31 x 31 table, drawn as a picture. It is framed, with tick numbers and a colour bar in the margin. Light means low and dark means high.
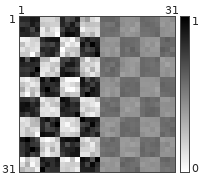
A checkerboard runs through the table. On average the colour sits 50% of the way up the scale. A vertical seam about 50% of the way across splits the table, and the right part is calmer. There is no overall slope. Neither half mirrors the other.
